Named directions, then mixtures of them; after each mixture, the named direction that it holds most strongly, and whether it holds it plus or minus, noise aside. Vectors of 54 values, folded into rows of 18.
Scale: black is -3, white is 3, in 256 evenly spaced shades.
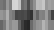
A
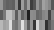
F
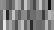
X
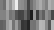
A, plus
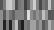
X, minus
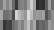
A, minus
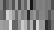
F, plus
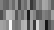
F, plus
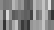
A, plus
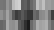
A, plus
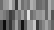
F, minus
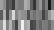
X, plus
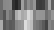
A, minus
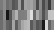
A, minus
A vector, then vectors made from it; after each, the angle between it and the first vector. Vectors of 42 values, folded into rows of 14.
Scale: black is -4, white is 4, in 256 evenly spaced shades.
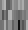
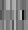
orthogonal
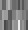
nearly opposite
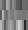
partly opposed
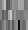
nearly parallel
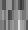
nearly opposite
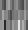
nearly opposite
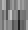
nearly parallel
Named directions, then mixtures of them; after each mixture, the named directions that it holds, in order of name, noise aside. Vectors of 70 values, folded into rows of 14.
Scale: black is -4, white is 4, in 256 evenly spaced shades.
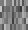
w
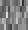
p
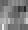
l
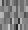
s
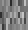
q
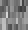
l, p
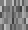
w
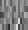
s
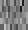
p, s, w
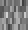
p, s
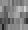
l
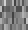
w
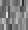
p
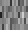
q, w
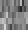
l, p, w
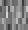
p, w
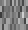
q, w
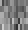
l, s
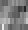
l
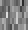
p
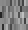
p, q, w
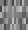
w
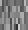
p, q, s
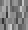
p
